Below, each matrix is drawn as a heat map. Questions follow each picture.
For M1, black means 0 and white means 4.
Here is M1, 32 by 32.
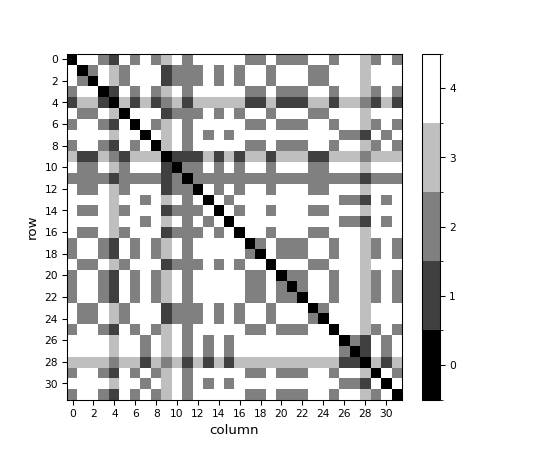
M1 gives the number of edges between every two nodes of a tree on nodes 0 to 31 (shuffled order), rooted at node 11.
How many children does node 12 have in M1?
0
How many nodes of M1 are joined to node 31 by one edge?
1
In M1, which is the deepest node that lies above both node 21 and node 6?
4
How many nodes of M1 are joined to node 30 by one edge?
1
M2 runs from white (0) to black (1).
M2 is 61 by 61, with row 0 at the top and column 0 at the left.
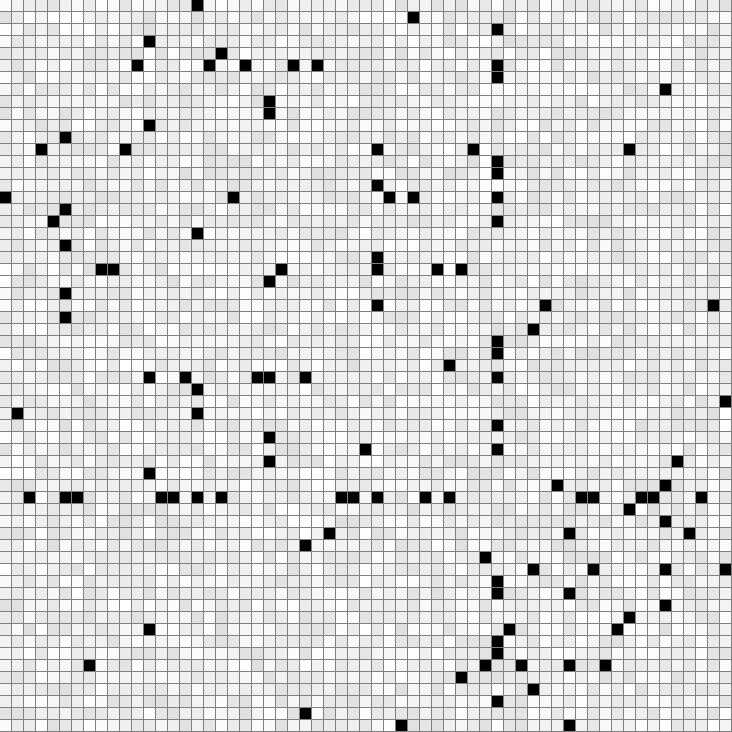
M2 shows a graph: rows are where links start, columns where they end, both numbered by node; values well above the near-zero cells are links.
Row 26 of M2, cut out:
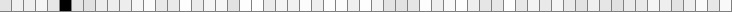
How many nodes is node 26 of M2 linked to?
1
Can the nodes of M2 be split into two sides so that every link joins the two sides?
yes
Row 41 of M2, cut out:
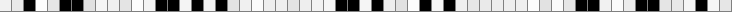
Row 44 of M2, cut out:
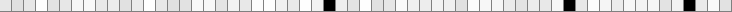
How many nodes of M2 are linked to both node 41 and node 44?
0
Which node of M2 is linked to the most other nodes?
node 41
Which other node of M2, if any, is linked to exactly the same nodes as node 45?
node 59
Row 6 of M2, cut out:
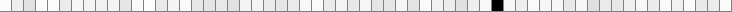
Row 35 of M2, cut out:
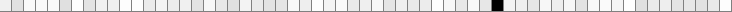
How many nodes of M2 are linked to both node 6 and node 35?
1
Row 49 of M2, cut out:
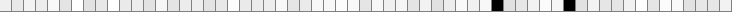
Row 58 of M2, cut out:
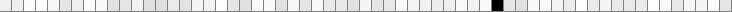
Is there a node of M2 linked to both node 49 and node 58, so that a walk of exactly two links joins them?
yes
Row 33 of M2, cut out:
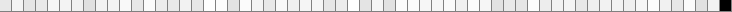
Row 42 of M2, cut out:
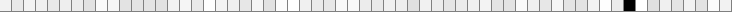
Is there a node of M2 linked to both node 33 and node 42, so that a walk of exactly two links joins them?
no
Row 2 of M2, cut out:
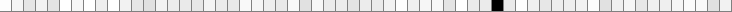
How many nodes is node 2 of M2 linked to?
1
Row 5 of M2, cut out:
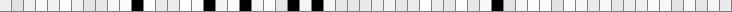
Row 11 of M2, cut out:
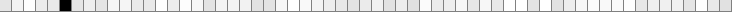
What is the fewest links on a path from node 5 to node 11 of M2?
1
